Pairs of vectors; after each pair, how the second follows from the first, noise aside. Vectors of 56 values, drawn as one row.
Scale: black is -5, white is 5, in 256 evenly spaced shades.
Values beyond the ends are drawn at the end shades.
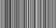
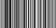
scaled up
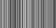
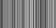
reversed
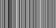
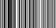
scaled up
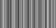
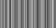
reversed
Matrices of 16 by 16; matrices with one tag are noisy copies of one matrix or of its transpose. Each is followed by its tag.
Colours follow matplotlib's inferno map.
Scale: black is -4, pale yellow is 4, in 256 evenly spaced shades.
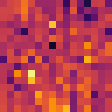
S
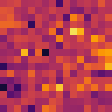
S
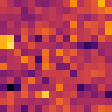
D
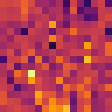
S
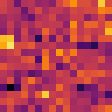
D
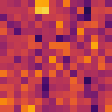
D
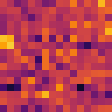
D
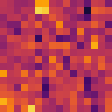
D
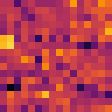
D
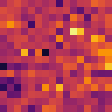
S
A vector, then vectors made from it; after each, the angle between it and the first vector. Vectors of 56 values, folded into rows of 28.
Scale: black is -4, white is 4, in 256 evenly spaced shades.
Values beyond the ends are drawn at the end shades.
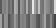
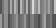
nearly parallel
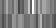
partly aligned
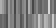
partly opposed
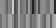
nearly opposite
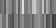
partly aligned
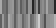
nearly opposite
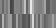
orthogonal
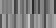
nearly opposite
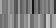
nearly opposite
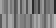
nearly opposite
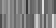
partly opposed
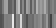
orthogonal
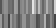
nearly parallel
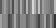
nearly parallel
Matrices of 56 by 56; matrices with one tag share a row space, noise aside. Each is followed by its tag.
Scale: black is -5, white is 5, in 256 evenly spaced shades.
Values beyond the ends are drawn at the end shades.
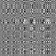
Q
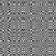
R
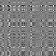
R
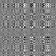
Q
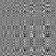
Q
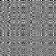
R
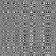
Q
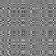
R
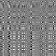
R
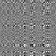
Q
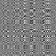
Q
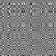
R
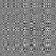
Q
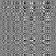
Q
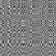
R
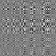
Q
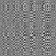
Q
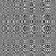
Q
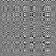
Q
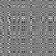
R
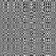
Q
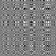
Q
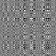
Q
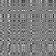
R
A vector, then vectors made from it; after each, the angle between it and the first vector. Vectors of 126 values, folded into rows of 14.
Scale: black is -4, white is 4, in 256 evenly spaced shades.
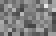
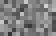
nearly parallel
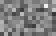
nearly parallel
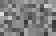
partly aligned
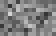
partly opposed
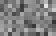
nearly parallel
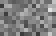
partly aligned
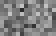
partly aligned
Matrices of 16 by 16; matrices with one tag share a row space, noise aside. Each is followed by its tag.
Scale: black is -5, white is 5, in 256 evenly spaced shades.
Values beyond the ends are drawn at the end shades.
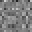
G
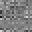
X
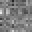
X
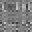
G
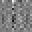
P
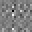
P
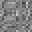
G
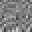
G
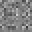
G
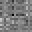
X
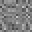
G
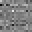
X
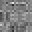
X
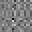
P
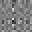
P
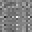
G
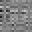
X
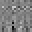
P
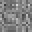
G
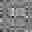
X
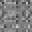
G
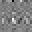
P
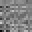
X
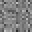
G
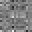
X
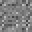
G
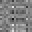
X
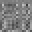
G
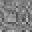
G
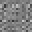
G
